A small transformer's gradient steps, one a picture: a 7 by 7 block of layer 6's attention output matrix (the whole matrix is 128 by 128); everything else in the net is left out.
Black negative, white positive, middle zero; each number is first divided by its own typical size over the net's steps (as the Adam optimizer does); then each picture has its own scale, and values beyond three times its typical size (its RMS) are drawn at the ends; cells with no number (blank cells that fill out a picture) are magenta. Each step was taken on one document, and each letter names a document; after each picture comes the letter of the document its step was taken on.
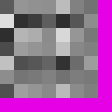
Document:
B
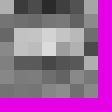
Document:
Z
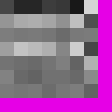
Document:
Z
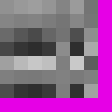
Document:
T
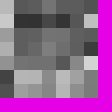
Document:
B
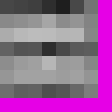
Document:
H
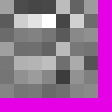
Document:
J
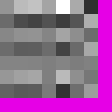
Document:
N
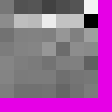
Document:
Z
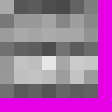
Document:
H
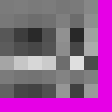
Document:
T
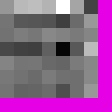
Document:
N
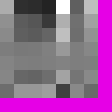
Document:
J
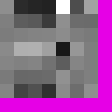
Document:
J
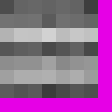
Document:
H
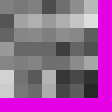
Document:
H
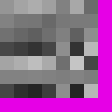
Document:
T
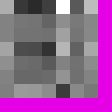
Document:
J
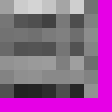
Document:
T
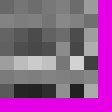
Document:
T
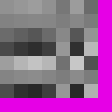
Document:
T
